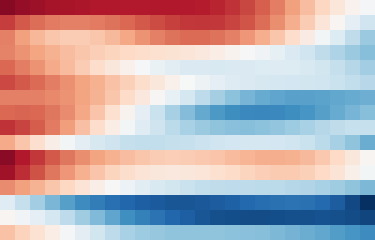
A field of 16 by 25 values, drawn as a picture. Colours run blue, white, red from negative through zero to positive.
Ninth with the highest average: top left. Ninth with the lowest average: bottom right. Slope: up to the top left. Grain: streaks across.
